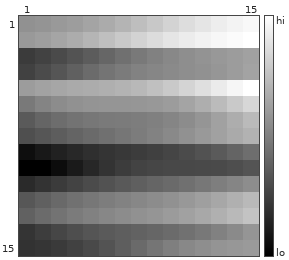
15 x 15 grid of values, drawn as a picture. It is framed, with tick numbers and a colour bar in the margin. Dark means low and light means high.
On average the colour sits 50% of the way up the scale. The field climbs toward the top right. Streaks run across, left to right. The ninth with the highest average is the top right.
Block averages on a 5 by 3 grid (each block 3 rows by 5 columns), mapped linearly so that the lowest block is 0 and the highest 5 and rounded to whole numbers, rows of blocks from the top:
245 | 234 | 113 | 012 | 123
